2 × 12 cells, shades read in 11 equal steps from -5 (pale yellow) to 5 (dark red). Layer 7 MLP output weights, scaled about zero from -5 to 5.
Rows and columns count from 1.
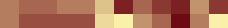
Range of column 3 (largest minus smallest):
1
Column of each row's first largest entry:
7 10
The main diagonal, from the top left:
0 2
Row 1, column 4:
0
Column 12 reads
3 -5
